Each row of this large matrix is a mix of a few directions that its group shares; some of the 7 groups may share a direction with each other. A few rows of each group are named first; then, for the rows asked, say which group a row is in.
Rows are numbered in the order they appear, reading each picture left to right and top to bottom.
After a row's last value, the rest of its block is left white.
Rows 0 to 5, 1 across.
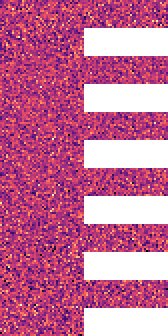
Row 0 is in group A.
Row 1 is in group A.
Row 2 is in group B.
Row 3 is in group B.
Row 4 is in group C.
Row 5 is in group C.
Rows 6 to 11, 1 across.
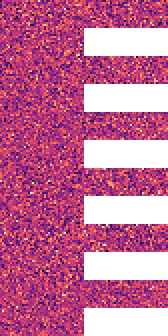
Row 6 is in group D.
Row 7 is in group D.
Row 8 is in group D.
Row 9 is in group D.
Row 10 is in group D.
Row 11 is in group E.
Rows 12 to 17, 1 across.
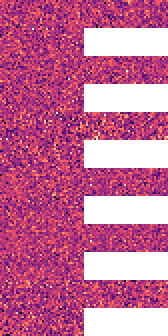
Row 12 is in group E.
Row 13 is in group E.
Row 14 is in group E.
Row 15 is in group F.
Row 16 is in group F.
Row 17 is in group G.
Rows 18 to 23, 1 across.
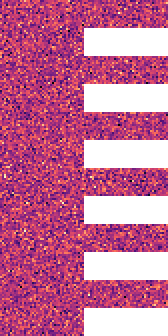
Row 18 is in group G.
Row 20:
G
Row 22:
D
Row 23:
F
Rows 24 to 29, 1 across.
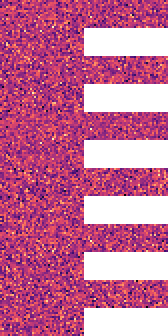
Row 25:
G
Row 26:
F
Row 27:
B
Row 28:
A
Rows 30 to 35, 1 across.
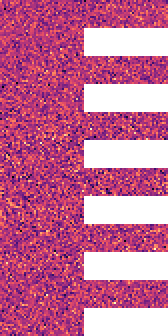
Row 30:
D
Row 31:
E
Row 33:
A
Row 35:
E
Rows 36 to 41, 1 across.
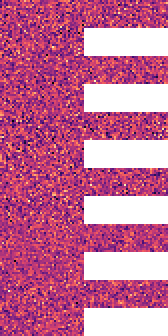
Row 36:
G
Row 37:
G
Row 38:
A
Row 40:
E
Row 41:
D
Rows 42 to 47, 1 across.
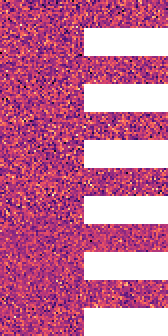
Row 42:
C
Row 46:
F
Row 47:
E
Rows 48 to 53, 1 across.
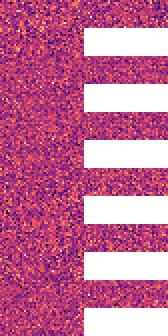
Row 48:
B
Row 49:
C
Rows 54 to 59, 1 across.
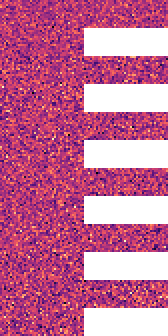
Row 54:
B
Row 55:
G
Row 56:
B
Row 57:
D
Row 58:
F
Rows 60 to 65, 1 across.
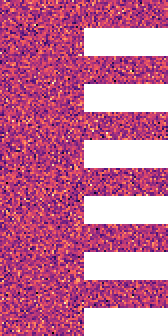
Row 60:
C
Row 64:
D
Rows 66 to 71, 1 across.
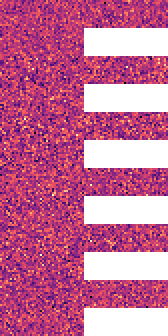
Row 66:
E
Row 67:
B
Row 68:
D
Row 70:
E
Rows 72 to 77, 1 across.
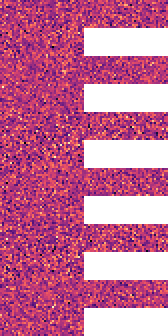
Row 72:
G
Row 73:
E
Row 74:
F
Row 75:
E
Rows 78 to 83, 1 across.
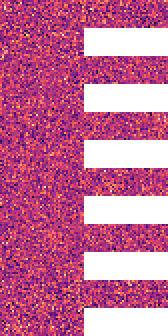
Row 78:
D
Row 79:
A
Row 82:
E
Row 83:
E
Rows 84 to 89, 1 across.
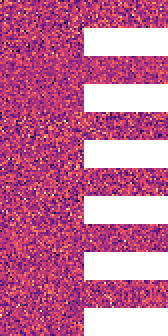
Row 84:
A
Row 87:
F
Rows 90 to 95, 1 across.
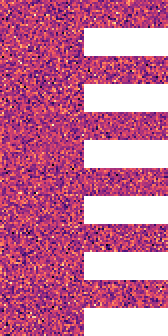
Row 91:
F
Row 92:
A
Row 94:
A
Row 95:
G
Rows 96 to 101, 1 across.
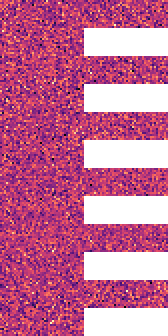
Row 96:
E
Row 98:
A
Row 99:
F
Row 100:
A
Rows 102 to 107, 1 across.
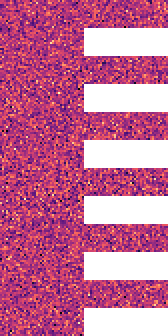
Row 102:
B
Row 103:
E
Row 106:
E
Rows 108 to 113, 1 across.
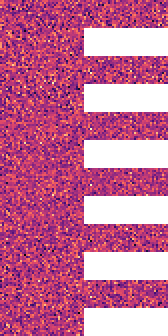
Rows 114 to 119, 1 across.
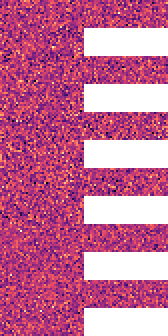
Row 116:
A
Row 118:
F
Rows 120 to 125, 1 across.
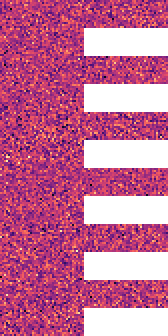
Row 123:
F
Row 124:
C
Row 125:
B
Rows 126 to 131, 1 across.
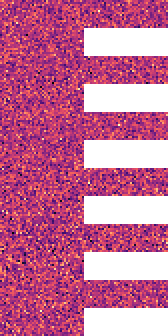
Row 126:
E
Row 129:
F
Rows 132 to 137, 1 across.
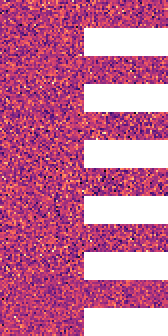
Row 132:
C
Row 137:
E
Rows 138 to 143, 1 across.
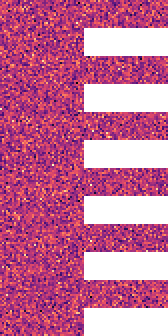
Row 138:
D
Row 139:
C
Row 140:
A
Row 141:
B
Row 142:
D
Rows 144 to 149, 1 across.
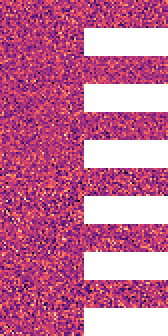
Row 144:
D
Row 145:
C
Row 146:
A
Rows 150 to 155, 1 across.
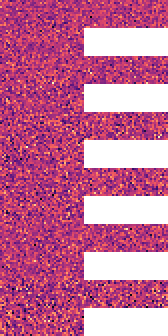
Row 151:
A
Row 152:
E
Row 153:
G
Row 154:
D
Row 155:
A
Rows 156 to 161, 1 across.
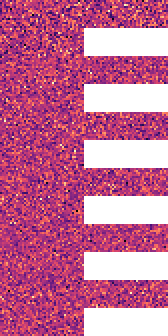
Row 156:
D
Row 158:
D
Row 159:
E
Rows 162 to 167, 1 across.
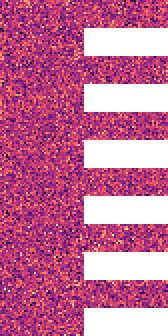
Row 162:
G
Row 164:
B
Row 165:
D
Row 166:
E
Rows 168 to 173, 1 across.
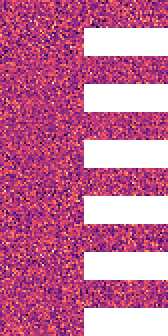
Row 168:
D
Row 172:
G
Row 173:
E
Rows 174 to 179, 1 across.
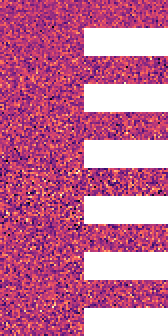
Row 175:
B
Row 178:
D
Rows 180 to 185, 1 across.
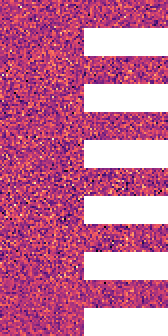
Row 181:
E
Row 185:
E
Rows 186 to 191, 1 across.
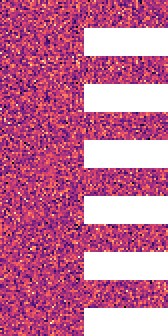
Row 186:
C
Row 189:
G
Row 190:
D
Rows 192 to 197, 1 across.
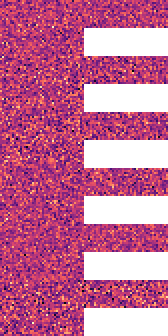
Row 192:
C
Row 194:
E
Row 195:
D
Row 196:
F
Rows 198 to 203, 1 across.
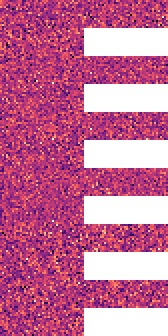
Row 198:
A
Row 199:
C
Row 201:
A
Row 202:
E
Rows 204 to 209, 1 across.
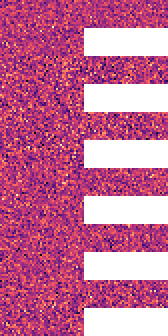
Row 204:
C
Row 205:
E
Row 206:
D
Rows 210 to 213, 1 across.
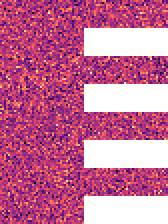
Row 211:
B
